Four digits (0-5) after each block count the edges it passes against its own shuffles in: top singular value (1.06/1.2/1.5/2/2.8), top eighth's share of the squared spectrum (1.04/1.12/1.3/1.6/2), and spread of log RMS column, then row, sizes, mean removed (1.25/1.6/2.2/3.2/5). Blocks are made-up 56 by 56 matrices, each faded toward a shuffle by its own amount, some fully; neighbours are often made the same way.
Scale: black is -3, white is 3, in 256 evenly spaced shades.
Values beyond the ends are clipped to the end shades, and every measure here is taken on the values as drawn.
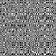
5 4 3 3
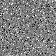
1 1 0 0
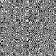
4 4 2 2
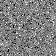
0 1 0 0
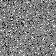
1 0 0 0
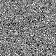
0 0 0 0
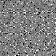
3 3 1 1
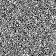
0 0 0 0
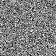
0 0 0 0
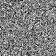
1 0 0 0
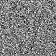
2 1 0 1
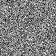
1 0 0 0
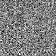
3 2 1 1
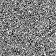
0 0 0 0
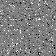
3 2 1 1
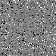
2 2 1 0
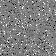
0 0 0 0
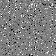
3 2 1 0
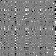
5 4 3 2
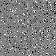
3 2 1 1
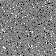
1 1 0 0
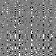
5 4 3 2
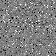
2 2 0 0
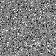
2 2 0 0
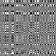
5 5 4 4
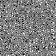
3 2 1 1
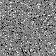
1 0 0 0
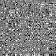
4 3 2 2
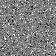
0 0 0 0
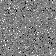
1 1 0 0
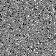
2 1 0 0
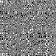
4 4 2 2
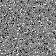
1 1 0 0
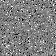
1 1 0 0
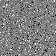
0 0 0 0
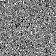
0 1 0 0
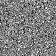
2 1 0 0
